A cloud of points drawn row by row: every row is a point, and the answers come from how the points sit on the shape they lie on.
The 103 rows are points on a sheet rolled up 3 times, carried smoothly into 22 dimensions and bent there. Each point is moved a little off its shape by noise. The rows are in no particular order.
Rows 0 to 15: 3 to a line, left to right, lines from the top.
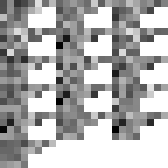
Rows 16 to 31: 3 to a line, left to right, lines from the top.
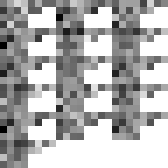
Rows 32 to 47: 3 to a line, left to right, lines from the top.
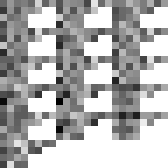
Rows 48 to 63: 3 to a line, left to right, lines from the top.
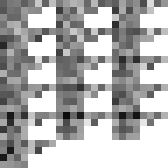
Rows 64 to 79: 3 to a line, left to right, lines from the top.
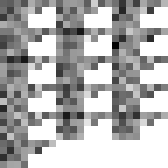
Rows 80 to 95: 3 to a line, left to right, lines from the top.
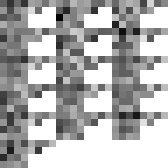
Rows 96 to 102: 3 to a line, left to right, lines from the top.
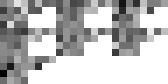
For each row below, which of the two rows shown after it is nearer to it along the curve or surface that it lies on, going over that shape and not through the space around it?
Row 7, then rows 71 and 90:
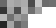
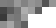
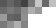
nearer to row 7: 90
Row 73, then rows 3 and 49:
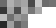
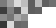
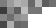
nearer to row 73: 3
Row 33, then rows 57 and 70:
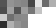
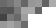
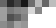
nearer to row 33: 70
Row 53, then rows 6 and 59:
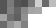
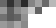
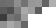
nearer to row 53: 6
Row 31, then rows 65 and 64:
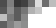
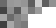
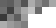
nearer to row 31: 65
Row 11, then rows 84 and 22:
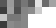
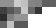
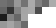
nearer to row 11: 84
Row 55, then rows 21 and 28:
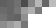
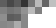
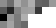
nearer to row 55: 21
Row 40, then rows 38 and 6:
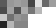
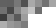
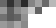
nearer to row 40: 6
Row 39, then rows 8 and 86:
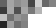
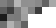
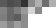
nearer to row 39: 86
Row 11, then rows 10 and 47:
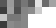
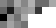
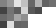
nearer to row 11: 47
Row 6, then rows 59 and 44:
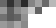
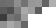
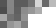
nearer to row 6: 44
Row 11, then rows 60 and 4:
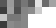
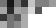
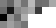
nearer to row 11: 60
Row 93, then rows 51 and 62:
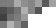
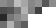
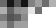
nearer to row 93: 51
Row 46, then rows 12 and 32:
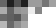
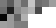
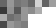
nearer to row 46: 12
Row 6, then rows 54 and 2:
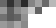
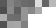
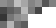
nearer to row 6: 54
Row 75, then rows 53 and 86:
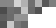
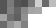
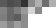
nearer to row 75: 53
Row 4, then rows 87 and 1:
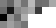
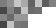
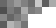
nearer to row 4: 87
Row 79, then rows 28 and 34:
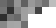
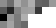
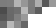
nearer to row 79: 34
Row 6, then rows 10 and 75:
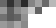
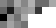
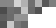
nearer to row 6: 10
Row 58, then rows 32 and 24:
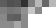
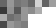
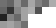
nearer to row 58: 32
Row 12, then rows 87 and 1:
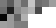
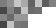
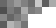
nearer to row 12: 87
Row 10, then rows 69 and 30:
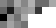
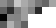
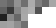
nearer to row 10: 69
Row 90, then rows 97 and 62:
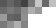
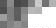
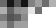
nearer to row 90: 97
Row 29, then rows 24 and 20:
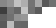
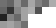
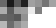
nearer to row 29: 24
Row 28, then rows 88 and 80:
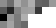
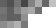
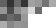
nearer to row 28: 80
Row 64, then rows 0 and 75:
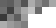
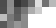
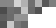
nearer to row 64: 75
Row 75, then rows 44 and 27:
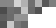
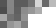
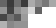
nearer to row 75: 44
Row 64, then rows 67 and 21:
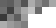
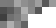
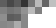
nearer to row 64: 67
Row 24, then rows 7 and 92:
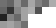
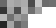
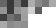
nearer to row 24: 92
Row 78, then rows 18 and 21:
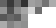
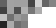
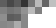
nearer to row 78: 21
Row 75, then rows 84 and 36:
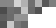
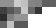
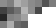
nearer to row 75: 36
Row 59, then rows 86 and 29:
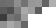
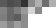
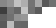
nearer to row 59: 29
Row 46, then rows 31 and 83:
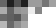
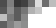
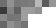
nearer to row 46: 31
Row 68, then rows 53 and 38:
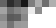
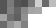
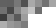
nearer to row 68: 53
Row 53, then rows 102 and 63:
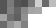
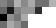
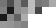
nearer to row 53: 63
